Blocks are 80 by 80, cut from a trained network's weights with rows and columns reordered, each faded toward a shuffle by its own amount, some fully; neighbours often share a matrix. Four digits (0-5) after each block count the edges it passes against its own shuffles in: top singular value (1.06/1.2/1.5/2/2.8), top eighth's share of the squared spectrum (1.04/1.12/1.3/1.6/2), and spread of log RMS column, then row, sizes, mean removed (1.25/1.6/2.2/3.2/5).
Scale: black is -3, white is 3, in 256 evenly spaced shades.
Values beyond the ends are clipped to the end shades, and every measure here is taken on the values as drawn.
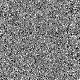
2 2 1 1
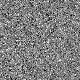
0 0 0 0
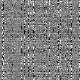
3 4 4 0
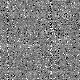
2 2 2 0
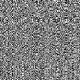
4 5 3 2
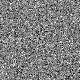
1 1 0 0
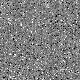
1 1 0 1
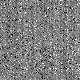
2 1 0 1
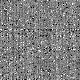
3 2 0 2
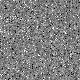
1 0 0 0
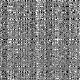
4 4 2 4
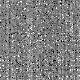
3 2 0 2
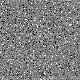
0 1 1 0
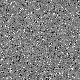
0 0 0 0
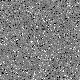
0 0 0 0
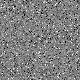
0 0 0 0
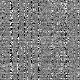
3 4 4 0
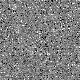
1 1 1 0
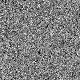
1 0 0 0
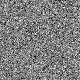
1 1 0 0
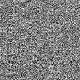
3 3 1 1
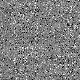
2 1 2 0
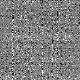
2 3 3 0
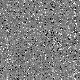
1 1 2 0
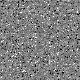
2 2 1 0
